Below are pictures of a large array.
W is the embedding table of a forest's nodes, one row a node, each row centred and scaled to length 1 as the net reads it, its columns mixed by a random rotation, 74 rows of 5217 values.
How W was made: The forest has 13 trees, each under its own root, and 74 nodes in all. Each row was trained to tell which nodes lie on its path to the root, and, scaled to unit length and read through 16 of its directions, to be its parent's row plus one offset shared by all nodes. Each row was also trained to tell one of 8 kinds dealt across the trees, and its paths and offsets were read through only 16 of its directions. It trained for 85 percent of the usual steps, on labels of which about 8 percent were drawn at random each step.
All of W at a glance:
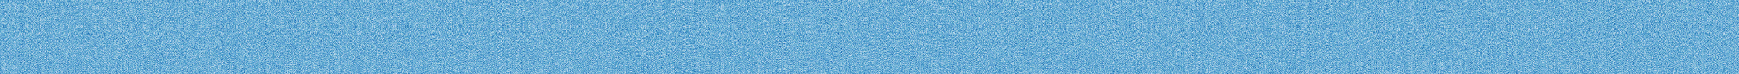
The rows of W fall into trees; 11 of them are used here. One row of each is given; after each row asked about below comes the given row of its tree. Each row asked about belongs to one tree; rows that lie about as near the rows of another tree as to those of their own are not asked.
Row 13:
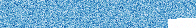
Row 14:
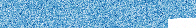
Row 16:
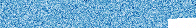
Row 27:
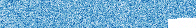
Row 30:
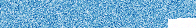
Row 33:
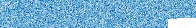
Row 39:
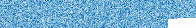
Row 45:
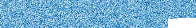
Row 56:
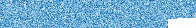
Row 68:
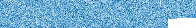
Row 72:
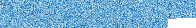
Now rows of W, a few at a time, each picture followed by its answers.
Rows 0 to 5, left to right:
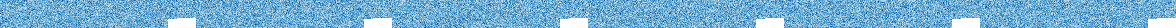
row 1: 14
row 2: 56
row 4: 13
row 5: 14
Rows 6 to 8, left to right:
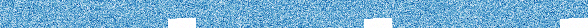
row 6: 72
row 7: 68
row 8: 13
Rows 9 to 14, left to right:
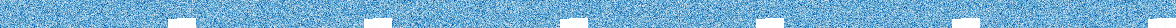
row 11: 27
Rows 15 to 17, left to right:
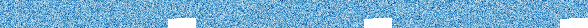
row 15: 72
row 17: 56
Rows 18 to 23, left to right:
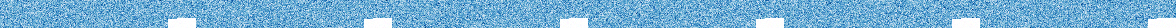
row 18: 56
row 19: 68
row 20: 56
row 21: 16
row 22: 56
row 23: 68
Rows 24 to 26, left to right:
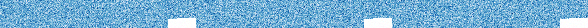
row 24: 16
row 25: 27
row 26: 68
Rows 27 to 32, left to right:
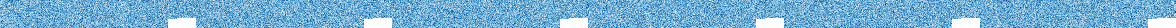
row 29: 16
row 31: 68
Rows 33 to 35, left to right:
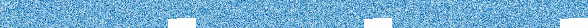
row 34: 33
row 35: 72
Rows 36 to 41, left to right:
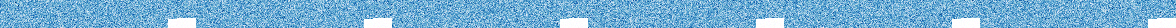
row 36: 30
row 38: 13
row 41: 16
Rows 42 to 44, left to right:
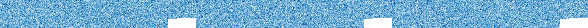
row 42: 45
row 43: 16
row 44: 68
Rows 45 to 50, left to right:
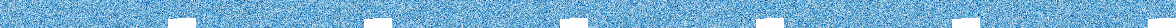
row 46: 33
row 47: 56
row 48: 27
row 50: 30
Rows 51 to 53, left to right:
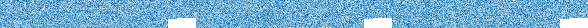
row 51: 56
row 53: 30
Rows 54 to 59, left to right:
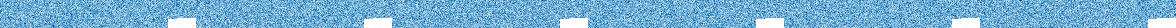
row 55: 16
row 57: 39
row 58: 45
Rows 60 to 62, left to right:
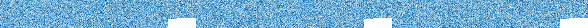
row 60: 45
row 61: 33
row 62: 68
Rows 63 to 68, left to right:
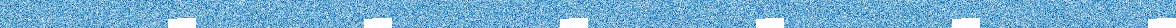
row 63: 39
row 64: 72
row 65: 14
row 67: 30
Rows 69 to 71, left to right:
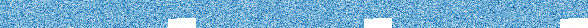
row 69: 45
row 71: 13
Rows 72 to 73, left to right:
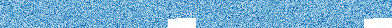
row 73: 16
